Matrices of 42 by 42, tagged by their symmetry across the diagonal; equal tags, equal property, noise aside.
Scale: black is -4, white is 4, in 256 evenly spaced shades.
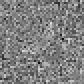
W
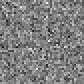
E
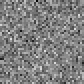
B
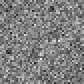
W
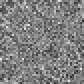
W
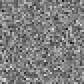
B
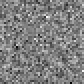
E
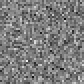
B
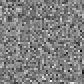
E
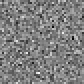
E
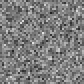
W
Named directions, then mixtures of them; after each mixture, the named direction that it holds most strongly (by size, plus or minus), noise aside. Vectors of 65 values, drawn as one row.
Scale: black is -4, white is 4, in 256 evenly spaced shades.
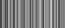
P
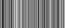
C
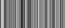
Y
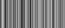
Y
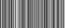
C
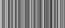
P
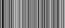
C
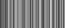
P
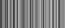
P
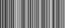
C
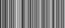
C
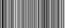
C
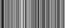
Y
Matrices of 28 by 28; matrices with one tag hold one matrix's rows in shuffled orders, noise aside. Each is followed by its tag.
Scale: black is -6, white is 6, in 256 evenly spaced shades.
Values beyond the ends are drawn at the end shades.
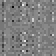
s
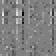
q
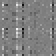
q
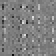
s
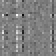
q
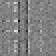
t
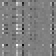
q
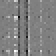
t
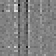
t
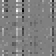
q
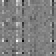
q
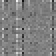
q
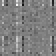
q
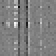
t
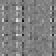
q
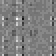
q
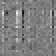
q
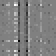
t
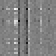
t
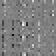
s
